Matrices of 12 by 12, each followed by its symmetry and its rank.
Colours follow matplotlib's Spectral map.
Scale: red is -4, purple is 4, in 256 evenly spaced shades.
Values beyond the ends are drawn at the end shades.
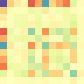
symmetric, rank two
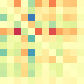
antisymmetric, rank two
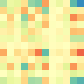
neither, rank two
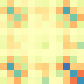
symmetric, rank two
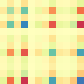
symmetric, rank one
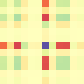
symmetric, rank one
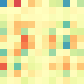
neither, rank two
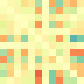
antisymmetric, rank two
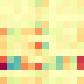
neither, rank two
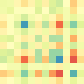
symmetric, rank two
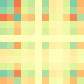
symmetric, rank one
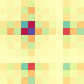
symmetric, rank one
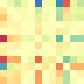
antisymmetric, rank two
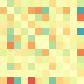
antisymmetric, rank two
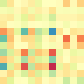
neither, rank two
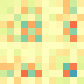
symmetric, rank two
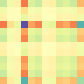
symmetric, rank one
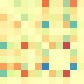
antisymmetric, rank two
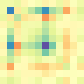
symmetric, rank two
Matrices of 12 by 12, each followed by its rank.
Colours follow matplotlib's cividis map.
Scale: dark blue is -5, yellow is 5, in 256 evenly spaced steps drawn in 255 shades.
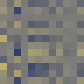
two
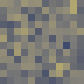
full rank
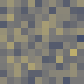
full rank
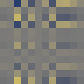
one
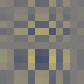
one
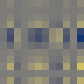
one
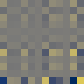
one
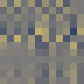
two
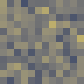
full rank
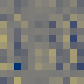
two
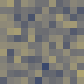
full rank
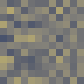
two
